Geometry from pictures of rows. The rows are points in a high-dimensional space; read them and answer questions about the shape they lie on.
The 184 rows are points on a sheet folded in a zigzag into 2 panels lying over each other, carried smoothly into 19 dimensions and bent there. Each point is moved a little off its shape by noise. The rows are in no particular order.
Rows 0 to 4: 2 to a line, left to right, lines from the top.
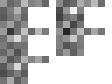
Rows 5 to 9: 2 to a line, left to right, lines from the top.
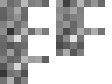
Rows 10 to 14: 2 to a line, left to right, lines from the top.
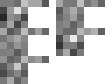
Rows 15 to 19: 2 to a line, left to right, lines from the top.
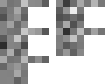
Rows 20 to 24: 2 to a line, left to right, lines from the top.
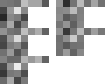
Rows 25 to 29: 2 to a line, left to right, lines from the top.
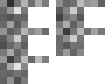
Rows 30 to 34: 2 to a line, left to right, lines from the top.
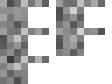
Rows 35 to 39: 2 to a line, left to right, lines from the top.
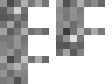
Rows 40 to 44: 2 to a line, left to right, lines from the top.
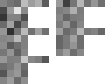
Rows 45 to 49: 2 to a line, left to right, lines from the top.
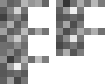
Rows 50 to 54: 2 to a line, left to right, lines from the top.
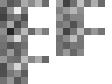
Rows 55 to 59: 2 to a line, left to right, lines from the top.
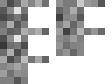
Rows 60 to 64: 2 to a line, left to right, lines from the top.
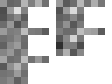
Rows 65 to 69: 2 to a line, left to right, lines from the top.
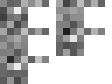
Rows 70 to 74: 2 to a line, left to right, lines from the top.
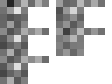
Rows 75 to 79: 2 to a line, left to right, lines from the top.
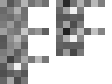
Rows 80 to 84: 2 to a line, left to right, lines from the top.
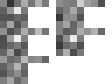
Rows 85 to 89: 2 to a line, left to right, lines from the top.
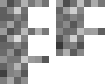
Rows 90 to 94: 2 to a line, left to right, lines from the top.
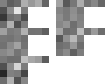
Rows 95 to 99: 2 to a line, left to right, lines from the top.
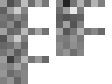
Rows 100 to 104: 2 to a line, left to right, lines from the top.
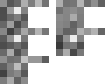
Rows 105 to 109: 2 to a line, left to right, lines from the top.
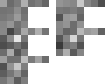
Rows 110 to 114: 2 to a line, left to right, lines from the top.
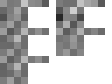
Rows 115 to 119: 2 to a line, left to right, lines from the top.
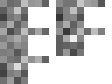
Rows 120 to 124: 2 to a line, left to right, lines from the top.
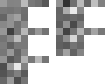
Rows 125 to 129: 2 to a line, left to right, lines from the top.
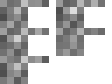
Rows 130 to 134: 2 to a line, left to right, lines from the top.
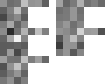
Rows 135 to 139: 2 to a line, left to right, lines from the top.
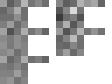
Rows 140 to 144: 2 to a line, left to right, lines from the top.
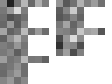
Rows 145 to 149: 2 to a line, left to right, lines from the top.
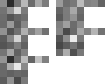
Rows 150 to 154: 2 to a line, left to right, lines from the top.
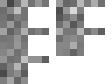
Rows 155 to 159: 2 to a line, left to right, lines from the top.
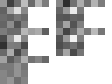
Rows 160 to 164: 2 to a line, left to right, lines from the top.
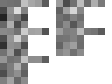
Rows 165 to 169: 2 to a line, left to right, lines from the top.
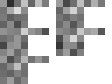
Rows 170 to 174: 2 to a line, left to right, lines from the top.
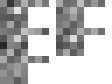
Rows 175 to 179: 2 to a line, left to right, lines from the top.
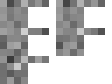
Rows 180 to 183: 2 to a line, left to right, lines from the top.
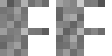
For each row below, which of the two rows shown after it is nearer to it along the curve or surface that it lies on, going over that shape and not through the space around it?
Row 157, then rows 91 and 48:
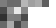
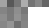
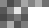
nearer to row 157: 48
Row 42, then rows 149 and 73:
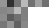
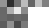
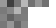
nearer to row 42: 73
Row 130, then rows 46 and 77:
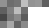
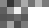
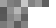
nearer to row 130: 46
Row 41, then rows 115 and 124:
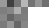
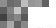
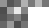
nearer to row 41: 115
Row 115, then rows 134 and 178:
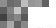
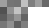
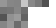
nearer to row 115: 178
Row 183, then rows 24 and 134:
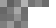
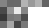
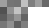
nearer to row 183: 24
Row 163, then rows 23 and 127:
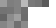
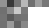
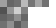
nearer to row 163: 23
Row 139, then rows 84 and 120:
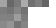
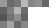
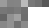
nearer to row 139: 120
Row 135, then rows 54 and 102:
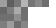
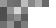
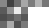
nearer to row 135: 102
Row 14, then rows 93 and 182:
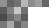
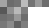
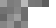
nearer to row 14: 182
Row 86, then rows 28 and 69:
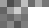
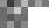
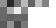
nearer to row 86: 69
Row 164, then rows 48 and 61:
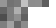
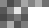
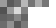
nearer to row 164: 48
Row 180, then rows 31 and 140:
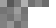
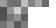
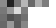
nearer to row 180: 140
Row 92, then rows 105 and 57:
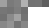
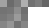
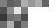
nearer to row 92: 105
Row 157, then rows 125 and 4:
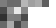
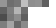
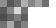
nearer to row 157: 4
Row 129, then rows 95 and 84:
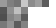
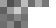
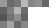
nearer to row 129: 95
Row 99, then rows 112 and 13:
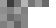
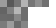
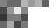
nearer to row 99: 112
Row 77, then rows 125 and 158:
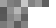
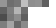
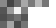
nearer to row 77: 158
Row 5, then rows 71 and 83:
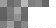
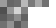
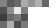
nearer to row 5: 83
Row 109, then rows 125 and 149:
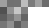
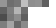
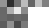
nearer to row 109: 149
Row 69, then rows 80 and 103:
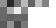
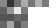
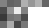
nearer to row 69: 80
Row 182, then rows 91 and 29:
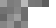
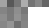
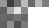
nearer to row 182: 91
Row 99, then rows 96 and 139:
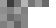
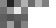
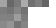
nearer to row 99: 139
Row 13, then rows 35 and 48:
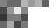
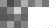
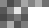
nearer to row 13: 48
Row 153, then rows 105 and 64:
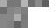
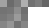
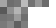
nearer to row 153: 64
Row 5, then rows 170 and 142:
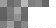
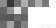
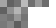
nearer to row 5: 170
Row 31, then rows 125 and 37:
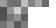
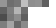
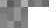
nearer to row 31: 125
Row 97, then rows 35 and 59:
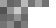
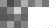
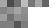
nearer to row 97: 59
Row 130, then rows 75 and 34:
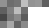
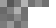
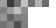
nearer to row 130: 75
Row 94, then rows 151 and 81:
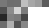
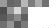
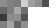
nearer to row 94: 81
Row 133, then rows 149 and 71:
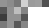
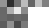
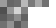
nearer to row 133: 71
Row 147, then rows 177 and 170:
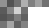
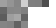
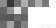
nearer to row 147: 170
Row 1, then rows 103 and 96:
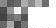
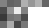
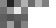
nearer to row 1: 103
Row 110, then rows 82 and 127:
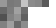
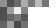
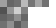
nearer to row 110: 82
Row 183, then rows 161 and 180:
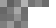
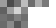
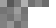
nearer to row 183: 180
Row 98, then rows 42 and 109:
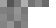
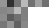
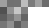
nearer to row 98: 42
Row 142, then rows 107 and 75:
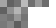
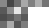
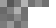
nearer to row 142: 107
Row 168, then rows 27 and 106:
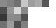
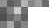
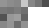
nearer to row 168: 27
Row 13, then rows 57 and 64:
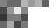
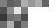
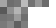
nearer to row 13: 57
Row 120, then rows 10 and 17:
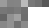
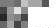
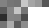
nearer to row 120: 17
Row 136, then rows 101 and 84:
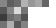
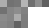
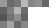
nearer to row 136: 84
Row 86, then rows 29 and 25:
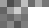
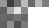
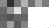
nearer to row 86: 29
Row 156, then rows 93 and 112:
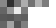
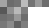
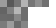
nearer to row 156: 112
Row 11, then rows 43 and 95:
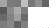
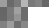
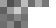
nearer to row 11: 95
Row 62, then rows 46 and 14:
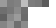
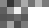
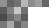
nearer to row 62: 14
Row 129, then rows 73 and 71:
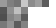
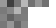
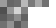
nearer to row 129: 71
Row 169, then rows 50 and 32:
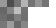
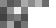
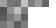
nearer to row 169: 50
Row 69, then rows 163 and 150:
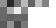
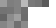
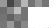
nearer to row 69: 150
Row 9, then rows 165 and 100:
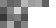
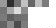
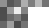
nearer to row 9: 100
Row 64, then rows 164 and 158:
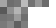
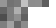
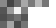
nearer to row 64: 158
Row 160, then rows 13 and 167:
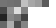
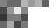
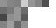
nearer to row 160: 13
